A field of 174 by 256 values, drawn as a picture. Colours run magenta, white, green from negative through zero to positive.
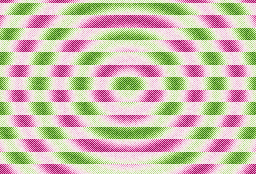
Rings spread out from the centre. Overall the values sit about 50% of the way up the scale. Horizontal stripes repeat 7 times down the table. No overall slope runs across the table.
